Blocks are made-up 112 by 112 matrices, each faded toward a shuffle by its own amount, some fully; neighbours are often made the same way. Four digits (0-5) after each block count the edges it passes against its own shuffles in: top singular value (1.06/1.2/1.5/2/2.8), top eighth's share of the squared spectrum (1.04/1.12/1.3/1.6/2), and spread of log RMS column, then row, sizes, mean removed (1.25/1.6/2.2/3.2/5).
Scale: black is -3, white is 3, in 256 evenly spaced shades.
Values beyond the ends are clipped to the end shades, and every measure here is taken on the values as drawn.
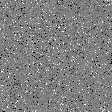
0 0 0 0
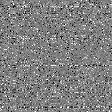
4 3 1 2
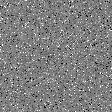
0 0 0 0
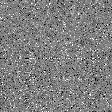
3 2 0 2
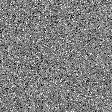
0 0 0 0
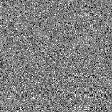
4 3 1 2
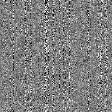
2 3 4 0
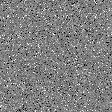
1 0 0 0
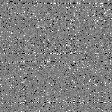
4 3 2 2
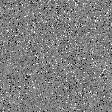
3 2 1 0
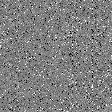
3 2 1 0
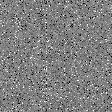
2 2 1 0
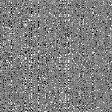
4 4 3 1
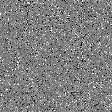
2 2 1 0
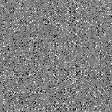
4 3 2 2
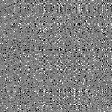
5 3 3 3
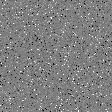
0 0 0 0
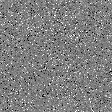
2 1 0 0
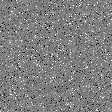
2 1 0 0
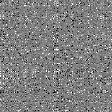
4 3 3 3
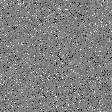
1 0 0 0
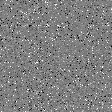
2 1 0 0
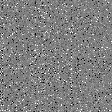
3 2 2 1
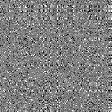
5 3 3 3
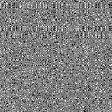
5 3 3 3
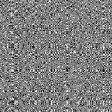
5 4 3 3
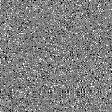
4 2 1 1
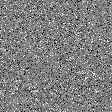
2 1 0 0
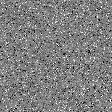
2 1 0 0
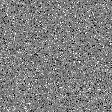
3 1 0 0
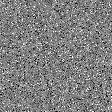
2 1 0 0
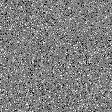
3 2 0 0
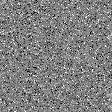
3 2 0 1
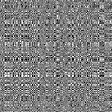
5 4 4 4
